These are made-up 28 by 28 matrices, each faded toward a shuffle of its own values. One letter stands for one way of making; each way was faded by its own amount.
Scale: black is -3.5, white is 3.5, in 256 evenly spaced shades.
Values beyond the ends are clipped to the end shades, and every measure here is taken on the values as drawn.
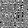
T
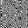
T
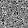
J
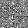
J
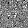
J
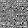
T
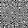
T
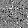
J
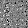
J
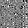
T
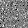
J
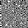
T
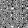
T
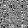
T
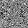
J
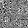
J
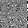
J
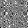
T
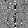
T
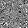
J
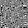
T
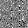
J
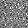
T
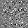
J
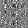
T
